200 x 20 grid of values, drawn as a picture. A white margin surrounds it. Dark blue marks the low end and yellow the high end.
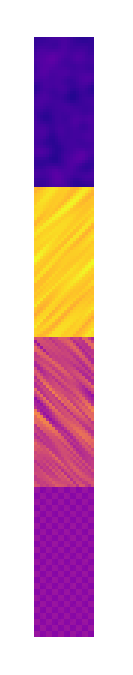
The table splits into 4 rows of 1 panel. Panel 1,1: very low, blotchy, faint in contrast. Panel 2,1: very high, slanting up to the right, faint in contrast. Panel 3,1: middling, slanting down to the right. Panel 4,1: low, checkered, faint in contrast.
